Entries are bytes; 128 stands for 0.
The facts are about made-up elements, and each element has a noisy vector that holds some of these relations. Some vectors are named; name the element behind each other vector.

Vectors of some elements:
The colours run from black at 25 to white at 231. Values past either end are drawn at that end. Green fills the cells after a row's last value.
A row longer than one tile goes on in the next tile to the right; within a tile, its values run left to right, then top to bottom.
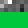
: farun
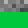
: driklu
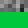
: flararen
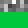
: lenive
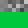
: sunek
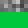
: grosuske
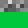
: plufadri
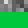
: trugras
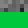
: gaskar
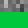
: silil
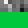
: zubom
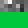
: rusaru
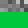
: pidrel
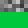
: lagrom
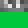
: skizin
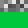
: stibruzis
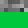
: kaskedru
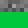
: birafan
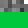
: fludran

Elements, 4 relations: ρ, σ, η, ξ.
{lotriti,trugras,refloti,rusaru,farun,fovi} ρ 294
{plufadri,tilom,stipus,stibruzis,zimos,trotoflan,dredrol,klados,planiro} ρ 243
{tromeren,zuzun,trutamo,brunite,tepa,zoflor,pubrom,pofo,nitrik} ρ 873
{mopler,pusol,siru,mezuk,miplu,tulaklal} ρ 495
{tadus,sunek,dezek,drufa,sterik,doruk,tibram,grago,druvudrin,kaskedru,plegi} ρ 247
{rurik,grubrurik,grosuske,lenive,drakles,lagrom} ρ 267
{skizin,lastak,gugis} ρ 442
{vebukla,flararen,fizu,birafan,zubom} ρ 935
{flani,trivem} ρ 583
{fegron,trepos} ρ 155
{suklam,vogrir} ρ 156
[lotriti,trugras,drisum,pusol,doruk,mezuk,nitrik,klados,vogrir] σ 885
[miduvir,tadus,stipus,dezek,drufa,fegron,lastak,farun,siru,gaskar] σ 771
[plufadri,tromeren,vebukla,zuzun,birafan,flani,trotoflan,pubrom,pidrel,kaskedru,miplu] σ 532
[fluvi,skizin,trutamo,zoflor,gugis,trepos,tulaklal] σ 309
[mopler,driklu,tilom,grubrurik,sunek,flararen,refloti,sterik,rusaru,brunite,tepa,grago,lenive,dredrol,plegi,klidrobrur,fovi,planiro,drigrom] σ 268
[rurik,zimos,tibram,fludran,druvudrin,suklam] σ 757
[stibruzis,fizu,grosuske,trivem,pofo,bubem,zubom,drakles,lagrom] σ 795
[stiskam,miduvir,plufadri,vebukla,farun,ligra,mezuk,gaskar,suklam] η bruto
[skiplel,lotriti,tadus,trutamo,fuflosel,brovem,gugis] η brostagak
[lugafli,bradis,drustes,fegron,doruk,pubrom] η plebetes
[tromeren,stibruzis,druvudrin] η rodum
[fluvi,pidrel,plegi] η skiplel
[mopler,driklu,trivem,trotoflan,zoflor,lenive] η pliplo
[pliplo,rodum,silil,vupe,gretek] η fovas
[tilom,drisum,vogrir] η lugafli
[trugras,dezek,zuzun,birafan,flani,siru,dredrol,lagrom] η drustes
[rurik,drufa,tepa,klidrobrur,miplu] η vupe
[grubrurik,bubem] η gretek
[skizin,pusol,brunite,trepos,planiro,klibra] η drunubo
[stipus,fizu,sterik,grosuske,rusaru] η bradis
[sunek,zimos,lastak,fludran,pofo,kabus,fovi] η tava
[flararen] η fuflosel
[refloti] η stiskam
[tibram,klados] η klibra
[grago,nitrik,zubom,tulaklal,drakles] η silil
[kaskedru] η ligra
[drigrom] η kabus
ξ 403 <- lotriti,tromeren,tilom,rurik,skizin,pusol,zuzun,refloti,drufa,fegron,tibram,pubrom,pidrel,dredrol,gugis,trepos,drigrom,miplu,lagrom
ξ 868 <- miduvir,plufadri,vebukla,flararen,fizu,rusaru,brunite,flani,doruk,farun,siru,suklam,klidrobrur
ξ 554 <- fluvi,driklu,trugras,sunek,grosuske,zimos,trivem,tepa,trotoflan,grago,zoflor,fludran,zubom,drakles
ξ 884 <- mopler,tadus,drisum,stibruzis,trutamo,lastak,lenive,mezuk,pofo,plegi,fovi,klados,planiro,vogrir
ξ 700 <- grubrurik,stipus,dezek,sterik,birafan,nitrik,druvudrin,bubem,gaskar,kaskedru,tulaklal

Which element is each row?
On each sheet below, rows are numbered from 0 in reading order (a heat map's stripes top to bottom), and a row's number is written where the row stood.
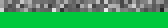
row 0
flani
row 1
doruk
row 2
stipus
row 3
klados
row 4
plegi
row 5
miduvir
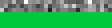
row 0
zimos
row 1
brunite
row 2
tulaklal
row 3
zoflor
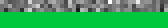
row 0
dezek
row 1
trivem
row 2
suklam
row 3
tibram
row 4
tepa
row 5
fizu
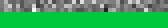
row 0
fluvi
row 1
trutamo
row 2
miplu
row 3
klidrobrur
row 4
tromeren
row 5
fovi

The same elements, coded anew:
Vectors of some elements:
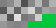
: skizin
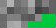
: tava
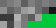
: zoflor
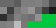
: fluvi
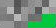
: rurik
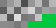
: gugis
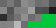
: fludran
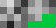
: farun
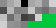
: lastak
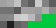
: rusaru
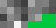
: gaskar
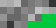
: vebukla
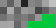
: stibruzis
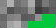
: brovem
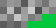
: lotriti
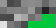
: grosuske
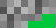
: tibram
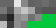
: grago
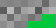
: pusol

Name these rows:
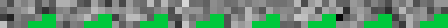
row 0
zubom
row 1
plufadri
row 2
grubrurik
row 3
druvudrin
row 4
drigrom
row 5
refloti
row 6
driklu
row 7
nitrik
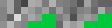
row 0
trepos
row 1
pidrel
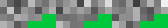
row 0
lagrom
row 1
vogrir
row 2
lenive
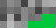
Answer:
drisum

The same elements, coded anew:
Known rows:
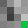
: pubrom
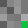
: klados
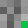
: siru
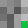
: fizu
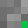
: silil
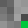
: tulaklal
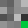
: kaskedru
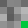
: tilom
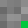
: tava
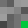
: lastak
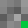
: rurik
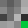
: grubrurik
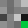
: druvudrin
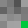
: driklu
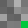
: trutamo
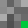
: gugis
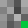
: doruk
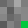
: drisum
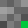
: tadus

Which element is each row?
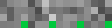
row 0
pusol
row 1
pofo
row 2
fludran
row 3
drufa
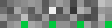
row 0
mopler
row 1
rusaru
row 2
farun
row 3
birafan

